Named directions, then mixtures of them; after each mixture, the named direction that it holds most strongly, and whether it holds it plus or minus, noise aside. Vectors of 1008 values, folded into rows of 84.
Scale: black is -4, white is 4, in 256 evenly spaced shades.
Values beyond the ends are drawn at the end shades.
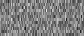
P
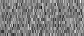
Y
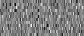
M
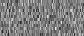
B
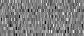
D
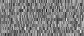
P, minus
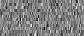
M, plus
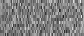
Y, plus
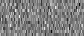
D, minus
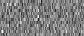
B, minus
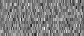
M, minus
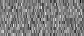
Y, minus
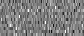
D, minus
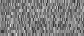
P, plus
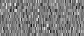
M, minus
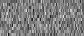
Y, minus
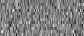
B, minus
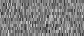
B, minus
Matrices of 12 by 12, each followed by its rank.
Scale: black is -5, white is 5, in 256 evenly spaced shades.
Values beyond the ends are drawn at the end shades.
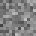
full rank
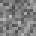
full rank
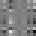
one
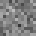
full rank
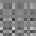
one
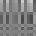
one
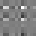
one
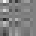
one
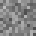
full rank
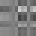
one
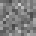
full rank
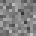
full rank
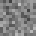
full rank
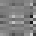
one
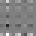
one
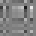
one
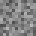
full rank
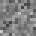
full rank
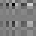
one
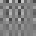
one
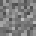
full rank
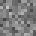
full rank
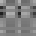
one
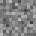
full rank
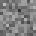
full rank
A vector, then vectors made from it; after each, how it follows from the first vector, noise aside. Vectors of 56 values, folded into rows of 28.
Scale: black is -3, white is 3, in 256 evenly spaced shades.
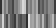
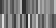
sign-scrambled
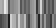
wrapped around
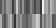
wrapped around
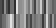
wrapped around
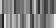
wrapped around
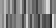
wrapped around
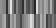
wrapped around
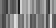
wrapped around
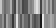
wrapped around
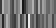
sign-scrambled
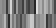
wrapped around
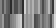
wrapped around
